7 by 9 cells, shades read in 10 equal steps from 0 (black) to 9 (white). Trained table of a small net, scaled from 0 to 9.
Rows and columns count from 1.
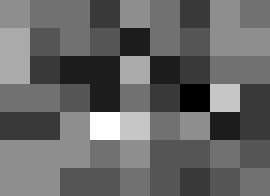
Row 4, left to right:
4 4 3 1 4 2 0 7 2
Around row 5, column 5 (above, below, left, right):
4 5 9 4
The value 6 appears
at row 2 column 1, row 3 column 1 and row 3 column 5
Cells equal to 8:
0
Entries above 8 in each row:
0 0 0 0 1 0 0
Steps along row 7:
same down same up down down up up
